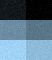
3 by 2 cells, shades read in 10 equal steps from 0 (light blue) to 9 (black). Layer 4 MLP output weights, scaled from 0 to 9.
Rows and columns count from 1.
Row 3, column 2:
1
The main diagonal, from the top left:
8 4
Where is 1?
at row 3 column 2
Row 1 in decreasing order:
9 8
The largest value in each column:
8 9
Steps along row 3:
up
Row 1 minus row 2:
5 5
